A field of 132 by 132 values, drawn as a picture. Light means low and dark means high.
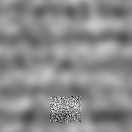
Roughest part: bottom middle. Stripes: horizontal, repeating 5 times. Odd patch: rougher, in the bottom middle. Slope: none.
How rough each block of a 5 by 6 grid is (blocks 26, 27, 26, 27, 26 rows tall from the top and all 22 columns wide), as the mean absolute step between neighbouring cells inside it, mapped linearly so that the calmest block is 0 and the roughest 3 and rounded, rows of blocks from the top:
0 0 0 0 0 0 | 0 0 0 0 0 0 | 0 0 0 0 0 0 | 0 0 2 2 0 0 | 0 0 3 3 0 0
